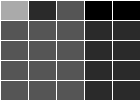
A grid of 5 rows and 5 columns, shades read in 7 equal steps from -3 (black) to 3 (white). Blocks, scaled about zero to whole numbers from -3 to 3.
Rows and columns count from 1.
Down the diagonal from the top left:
1 -1 -1 -2 -2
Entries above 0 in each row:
1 0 0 0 0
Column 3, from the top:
-1 -1 -1 -1 -1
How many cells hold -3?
2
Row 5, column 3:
-1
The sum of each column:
-3 -6 -5 -11 -11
